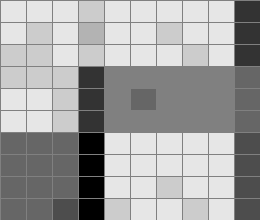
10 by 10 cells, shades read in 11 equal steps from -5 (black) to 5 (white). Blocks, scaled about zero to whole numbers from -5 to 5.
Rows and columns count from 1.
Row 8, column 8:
4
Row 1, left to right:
4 4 4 3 4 4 4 4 4 -3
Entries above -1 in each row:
9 9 9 8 7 8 5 5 5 5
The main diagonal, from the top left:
4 3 4 -3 0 0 4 4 4 -2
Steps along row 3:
same up down up same same down up down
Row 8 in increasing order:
-5 -2 -1 -1 -1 4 4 4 4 4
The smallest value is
-5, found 4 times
